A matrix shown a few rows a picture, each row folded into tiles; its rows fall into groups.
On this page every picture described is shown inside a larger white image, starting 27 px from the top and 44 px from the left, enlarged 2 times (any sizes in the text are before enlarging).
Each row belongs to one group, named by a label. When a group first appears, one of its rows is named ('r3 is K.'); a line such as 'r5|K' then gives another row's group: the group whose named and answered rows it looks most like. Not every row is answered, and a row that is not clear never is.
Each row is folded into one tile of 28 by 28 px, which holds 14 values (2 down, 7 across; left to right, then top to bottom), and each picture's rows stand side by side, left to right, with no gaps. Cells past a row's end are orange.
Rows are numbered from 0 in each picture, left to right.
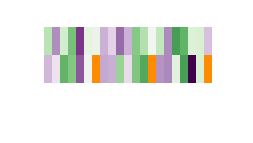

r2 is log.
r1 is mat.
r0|log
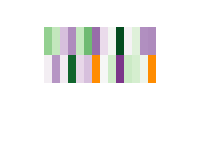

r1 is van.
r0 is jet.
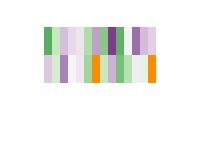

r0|jet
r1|log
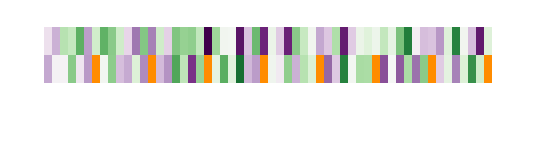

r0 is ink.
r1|jet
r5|mat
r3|jet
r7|van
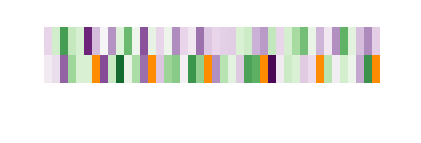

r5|log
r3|mat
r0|van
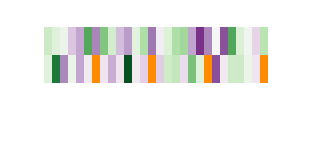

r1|jet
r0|jet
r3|ink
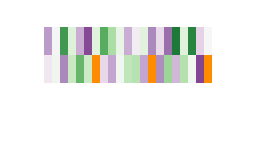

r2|ink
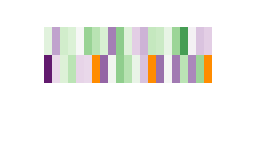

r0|ink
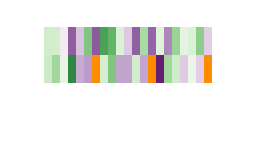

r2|ink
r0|jet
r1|jet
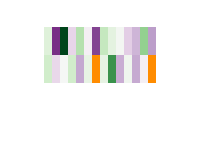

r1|jet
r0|log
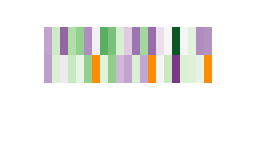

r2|van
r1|jet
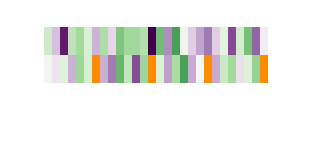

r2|log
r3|mat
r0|mat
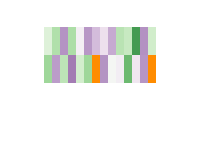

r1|ink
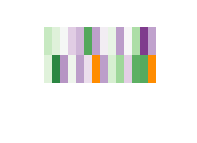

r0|jet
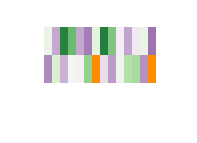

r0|van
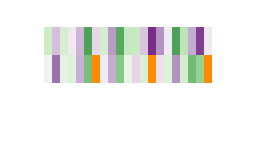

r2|van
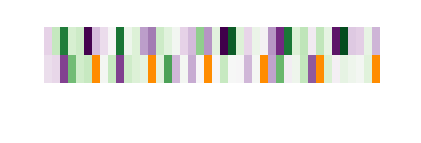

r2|jet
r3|log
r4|ink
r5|log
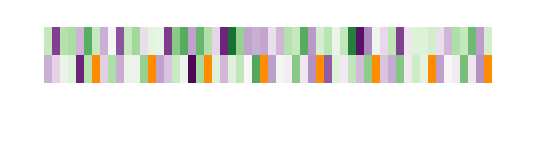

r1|mat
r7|ink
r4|ink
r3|log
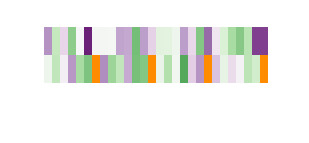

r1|mat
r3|van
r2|jet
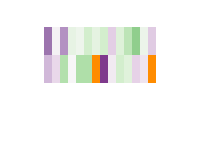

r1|ink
